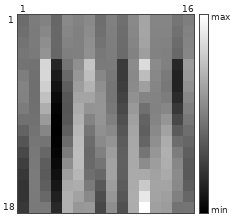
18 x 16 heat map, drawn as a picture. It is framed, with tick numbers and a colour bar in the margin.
A horizontal seam about 20% of the way down splits the table, and the top part is calmer. The grain runs up and down. The bottom right is the ninth with the highest average.
